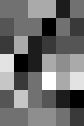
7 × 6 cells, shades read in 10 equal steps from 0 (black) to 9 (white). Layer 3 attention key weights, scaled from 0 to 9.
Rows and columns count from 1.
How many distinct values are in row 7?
3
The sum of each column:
31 27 25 31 24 25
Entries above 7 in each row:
0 0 0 1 2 0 0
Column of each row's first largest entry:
3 2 2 1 4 2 3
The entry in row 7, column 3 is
5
